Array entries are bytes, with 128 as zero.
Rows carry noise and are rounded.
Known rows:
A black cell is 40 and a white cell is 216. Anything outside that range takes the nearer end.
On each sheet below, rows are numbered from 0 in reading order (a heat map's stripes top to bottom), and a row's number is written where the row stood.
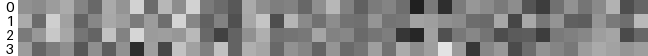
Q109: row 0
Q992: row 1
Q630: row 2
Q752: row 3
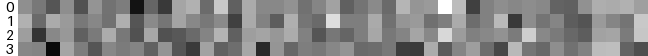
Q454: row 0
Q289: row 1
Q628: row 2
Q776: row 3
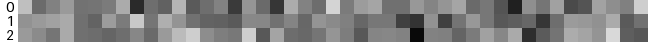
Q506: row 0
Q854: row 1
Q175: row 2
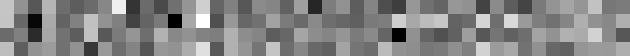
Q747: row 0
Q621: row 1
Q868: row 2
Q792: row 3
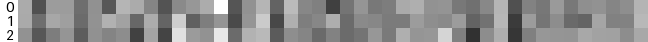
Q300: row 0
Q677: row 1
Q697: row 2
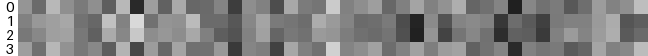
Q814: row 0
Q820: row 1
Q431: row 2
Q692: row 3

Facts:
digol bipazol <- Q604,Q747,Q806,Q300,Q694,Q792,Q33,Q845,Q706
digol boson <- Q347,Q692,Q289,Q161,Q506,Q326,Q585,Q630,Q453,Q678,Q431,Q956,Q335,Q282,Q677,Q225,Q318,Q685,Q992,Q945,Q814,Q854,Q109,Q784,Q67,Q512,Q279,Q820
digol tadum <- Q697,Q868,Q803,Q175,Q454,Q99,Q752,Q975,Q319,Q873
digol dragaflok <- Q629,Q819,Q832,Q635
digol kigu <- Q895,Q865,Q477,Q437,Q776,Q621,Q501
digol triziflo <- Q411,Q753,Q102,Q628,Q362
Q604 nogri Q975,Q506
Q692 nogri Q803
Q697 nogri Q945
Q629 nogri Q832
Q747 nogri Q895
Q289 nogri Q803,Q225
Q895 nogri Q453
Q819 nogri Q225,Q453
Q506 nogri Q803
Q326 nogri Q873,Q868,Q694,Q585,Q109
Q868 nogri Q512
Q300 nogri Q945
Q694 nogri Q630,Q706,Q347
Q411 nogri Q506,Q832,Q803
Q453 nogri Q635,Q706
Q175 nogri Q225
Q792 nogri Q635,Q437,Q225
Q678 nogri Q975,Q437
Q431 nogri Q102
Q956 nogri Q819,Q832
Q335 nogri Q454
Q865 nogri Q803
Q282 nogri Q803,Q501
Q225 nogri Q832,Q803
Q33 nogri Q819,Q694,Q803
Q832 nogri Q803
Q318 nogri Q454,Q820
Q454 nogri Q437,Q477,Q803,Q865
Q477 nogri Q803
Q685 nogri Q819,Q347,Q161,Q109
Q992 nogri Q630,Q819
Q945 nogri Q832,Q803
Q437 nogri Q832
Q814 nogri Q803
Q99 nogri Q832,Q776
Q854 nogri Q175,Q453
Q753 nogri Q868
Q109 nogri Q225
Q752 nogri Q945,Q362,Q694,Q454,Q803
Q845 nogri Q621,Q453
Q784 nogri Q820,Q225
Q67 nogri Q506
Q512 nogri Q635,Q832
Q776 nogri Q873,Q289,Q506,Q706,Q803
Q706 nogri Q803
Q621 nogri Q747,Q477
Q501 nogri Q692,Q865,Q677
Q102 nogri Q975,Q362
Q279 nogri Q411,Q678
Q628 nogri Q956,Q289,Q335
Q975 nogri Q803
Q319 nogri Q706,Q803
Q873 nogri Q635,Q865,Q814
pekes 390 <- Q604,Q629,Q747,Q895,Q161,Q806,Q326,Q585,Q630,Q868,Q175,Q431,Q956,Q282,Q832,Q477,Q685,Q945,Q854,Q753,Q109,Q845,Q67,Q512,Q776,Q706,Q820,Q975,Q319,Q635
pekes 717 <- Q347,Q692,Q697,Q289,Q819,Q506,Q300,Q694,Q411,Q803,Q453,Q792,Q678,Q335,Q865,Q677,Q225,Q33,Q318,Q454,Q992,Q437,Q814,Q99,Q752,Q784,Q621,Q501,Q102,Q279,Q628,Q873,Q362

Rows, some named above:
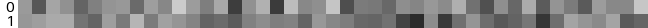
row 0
Q678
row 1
Q854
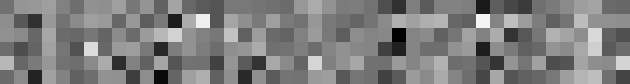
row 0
Q282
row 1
Q501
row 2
Q175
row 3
Q753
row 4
Q506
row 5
Q477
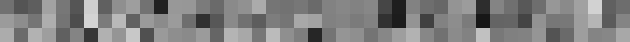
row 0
Q753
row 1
Q67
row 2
Q694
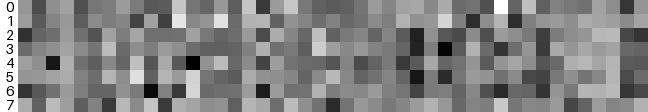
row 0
Q819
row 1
Q697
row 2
Q635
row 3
Q512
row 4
Q895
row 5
Q109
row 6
Q832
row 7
Q694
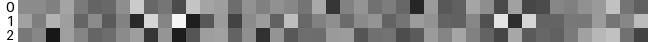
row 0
Q806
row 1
Q453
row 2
Q477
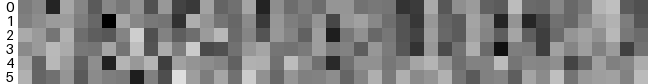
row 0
Q776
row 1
Q706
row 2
Q845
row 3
Q956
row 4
Q694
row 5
Q99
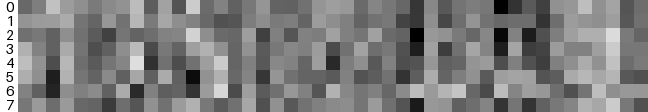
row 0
Q945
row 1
Q854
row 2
Q975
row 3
Q604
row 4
Q747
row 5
Q895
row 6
Q865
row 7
Q319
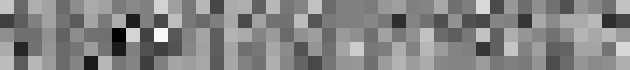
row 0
Q784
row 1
Q629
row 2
Q873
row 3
Q411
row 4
Q33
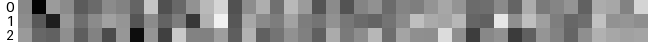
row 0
Q102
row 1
Q501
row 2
Q803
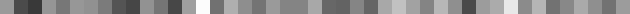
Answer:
Q437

